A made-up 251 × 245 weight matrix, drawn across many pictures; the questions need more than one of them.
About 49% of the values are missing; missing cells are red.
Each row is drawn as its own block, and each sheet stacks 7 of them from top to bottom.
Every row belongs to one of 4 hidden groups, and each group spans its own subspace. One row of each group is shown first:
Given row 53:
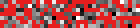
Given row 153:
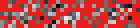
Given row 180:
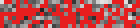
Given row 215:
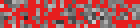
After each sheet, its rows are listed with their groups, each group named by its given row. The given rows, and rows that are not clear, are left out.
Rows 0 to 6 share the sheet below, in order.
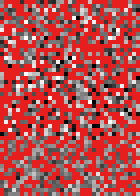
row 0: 53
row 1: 215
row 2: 215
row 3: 153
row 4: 215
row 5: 180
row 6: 153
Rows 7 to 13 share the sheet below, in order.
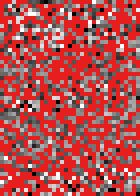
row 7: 180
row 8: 215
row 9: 53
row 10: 180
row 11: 153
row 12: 215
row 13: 153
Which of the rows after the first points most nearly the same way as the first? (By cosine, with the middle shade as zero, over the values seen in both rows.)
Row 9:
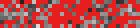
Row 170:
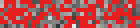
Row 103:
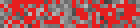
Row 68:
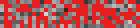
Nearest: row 68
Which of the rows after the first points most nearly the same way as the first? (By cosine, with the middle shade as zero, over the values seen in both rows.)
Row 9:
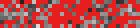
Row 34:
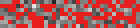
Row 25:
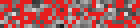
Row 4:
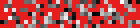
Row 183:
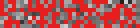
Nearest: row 4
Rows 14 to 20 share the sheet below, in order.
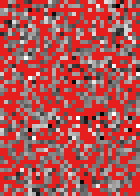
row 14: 153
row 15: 215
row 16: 180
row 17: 153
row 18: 180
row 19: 53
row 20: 53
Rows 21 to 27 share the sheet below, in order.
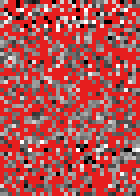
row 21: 53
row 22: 215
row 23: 215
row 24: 215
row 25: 215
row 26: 53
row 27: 53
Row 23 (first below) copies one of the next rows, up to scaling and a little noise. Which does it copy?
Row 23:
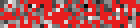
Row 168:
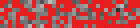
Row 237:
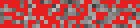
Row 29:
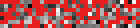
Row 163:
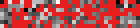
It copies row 29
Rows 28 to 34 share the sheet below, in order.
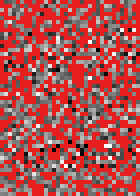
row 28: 180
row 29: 215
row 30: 180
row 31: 180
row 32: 180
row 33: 53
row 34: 53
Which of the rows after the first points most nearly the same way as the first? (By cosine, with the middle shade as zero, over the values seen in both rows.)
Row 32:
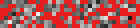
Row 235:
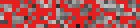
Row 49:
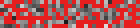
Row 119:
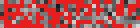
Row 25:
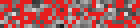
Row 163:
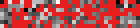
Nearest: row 119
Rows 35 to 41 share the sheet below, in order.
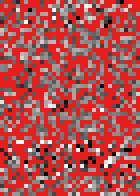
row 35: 53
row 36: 153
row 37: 215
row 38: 153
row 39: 180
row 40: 53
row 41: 53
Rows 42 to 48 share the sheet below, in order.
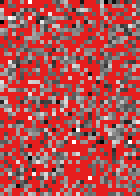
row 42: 180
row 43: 153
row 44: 180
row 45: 153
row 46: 53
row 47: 180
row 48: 53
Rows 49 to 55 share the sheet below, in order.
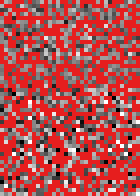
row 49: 180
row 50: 53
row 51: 180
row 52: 180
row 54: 215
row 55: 153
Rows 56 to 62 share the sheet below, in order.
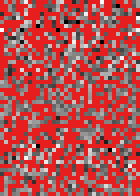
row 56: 180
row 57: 215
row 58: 180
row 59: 53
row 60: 153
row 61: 215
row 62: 180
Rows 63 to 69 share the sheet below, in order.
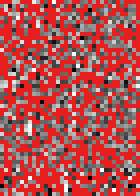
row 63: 53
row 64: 180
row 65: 180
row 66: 215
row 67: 215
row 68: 215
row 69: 153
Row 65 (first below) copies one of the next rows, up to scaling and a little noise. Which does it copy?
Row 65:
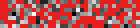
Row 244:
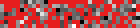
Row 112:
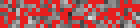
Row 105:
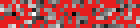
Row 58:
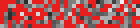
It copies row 105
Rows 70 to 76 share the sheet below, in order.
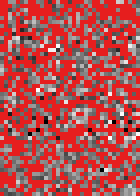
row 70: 215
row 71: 153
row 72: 153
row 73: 215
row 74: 180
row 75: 153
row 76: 153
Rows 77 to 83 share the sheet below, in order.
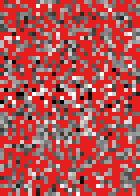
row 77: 215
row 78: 153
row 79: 215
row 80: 215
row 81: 53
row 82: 215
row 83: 53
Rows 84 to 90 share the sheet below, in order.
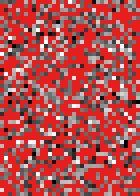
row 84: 215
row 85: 215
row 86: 153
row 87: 180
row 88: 153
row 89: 153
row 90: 180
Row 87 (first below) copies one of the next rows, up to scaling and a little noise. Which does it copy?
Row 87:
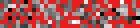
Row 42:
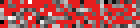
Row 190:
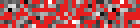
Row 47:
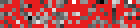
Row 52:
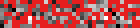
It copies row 190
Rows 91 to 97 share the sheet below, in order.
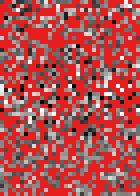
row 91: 153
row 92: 53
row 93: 53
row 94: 215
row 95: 53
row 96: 53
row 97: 215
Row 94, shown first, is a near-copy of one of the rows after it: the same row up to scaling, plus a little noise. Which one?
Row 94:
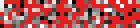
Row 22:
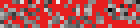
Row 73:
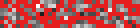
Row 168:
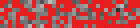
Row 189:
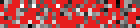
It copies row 168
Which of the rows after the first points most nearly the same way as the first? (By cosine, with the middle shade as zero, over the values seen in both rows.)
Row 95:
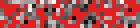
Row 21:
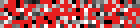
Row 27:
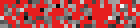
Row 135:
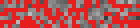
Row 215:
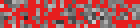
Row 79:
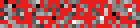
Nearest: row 27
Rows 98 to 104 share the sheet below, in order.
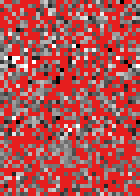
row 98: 180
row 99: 53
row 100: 215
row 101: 153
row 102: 153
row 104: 153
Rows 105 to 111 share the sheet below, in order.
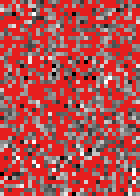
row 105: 180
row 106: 215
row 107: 53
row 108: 180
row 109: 180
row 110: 53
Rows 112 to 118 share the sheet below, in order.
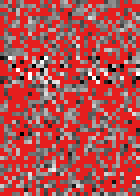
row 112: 180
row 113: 53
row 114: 180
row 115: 53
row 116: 180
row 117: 180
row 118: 53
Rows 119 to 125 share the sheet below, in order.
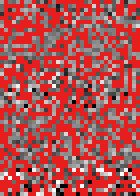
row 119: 153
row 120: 215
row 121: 153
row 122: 53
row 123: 180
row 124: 53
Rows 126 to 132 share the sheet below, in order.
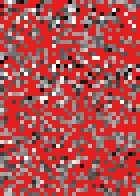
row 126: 215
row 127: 53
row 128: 215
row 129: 215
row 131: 215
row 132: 153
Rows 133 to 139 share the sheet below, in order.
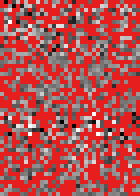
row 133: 215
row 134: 153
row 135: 180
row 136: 180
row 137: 180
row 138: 53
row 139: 53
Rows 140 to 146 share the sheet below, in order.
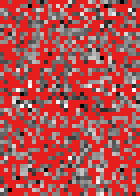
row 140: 53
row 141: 180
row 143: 180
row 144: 180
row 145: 153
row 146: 180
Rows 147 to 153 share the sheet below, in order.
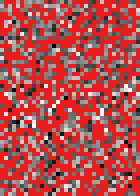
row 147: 153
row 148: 215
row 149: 215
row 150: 153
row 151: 153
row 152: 153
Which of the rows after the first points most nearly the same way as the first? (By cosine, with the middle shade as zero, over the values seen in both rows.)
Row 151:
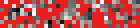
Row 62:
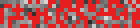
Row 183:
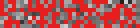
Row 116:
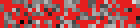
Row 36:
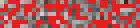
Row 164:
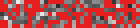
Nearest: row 36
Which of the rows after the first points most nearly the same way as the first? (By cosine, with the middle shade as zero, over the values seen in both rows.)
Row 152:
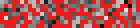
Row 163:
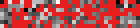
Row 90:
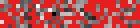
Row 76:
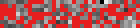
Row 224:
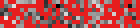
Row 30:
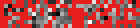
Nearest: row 224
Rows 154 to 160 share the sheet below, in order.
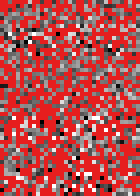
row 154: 53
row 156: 180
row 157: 215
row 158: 153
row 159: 53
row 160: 53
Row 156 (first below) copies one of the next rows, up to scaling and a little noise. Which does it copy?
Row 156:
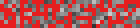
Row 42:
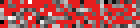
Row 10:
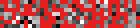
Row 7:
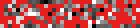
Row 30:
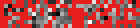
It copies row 7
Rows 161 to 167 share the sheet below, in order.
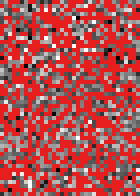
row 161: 53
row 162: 53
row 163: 215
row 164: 153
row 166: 153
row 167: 215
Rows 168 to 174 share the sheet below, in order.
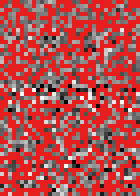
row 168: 215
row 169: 53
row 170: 180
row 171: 215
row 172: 53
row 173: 180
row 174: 153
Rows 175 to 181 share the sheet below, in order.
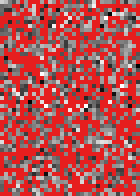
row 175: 153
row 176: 153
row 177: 215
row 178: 180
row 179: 53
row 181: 53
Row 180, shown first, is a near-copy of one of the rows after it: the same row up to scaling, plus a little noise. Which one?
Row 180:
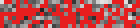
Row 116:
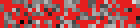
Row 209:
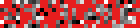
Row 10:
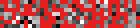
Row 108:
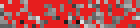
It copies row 209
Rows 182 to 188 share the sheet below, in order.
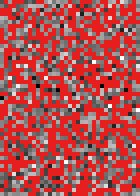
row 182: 53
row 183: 180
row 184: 180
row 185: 153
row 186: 180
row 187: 180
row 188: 153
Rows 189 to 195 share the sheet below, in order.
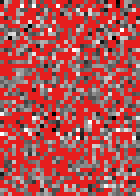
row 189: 215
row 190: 180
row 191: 53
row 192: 215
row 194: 153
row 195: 180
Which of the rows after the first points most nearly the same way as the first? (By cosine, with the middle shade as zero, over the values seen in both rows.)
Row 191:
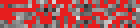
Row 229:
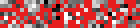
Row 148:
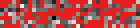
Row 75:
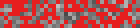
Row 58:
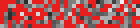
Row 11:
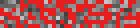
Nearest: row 11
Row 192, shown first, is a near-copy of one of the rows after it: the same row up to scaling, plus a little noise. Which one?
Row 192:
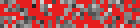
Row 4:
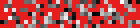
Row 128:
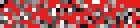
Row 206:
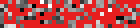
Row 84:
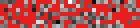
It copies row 206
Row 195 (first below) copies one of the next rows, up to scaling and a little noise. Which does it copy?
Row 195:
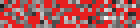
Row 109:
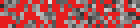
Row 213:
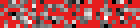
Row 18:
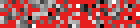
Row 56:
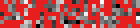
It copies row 109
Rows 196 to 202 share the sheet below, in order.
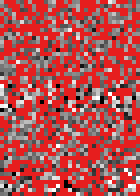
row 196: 180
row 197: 215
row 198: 180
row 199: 215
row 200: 153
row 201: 153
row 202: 153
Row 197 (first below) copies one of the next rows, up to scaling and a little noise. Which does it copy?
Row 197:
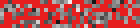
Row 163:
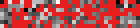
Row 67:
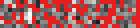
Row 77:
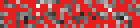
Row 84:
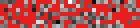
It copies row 84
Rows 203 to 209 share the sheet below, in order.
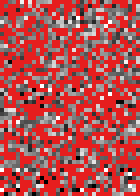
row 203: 53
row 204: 215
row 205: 180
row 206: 215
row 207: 153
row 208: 53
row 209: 180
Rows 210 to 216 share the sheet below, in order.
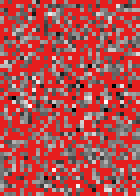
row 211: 153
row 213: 180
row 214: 53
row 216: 53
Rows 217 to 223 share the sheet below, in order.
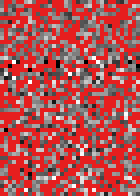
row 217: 180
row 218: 53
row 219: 153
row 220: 53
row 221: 153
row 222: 53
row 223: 53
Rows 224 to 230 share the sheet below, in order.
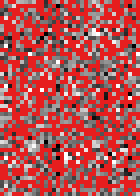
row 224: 153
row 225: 153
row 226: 153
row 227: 215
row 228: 153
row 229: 153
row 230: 153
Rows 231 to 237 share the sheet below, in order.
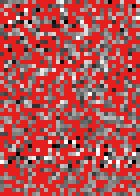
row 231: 180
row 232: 215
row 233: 215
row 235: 53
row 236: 153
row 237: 215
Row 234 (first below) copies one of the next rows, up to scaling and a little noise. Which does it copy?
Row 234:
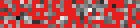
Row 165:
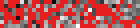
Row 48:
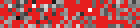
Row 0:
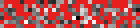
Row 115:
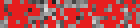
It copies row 165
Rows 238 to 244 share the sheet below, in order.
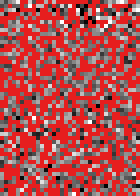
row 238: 53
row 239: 153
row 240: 153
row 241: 180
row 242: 53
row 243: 180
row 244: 180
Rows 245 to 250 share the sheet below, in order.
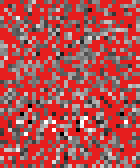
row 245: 53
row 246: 53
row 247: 215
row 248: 180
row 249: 53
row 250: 153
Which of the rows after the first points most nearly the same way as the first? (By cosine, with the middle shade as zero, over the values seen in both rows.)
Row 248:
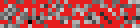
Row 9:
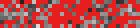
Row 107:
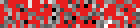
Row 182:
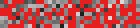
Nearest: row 9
